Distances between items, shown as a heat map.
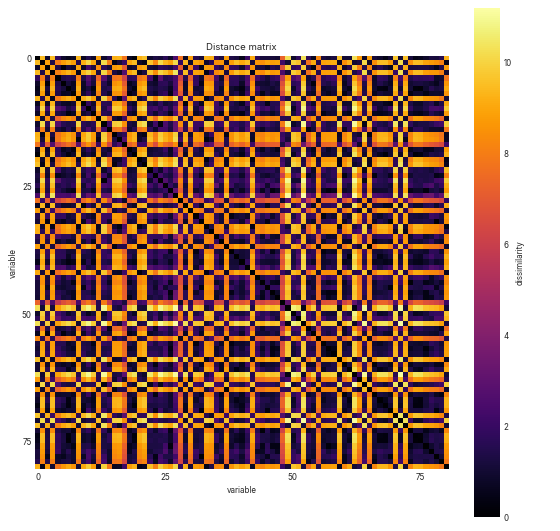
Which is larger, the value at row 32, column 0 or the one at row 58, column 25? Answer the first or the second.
the second
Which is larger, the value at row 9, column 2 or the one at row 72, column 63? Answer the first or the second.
the second
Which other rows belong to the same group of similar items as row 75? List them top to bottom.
0, 2, 4, 5, 6, 7, 9, 10, 11, 13, 14, 18, 19, 22, 23, 24, 25, 26, 27, 29, 31, 32, 35, 36, 38, 39, 40, 41, 43, 44, 45, 46, 47, 50, 51, 53, 54, 56, 57, 58, 60, 61, 64, 66, 67, 68, 69, 71, 73, 74, 76, 77, 78, 79
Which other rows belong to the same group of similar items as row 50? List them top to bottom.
0, 2, 4, 5, 6, 7, 9, 10, 11, 13, 14, 18, 19, 22, 23, 24, 25, 26, 27, 29, 31, 32, 35, 36, 38, 39, 40, 41, 43, 44, 45, 46, 47, 51, 53, 54, 56, 57, 58, 60, 61, 64, 66, 67, 68, 69, 71, 73, 74, 75, 76, 77, 78, 79
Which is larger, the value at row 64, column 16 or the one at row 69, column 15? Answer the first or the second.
the first
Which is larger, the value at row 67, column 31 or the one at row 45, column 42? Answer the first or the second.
the second
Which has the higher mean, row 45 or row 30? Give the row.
30
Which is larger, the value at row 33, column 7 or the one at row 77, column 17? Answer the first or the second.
the first
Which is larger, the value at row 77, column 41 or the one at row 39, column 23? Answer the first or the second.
the first
